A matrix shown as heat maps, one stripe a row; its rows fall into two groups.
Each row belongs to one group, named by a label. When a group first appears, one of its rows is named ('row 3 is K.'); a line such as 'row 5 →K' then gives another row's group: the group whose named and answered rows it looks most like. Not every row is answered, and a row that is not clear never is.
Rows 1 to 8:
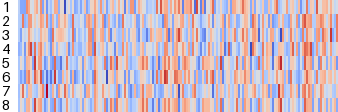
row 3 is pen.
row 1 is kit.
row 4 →pen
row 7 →pen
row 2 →pen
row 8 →kit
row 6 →kit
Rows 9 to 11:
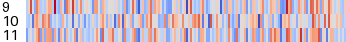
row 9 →pen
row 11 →pen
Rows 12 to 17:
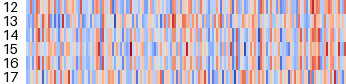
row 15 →pen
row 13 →kit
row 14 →pen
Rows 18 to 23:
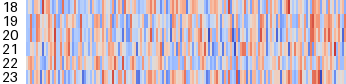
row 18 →kit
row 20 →pen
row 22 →pen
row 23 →kit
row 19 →pen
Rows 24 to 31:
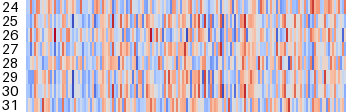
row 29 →kit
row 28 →pen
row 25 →kit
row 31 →kit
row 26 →pen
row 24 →pen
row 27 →kit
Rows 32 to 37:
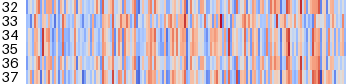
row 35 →kit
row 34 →kit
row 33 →kit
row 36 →pen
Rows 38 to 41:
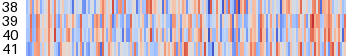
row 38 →kit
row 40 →pen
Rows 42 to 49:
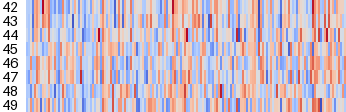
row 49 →kit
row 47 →pen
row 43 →kit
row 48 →kit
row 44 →kit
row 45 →pen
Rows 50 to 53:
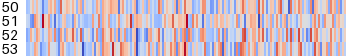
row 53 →kit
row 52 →pen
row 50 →pen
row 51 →kit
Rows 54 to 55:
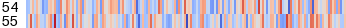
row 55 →pen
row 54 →pen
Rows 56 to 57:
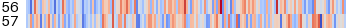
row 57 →kit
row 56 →kit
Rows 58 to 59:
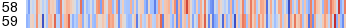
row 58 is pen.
